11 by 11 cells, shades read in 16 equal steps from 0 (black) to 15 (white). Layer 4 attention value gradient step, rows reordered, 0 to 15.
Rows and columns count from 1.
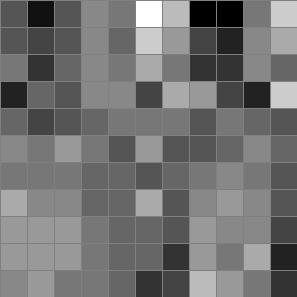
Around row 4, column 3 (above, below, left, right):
6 5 6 8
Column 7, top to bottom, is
11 9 7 10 7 5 6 5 5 3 4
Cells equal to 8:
17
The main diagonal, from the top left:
5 4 6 8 7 9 6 8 8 10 3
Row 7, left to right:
7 7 7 6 6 5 6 7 8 7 5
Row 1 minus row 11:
-3 -8 -2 1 1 12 7 -11 -9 0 9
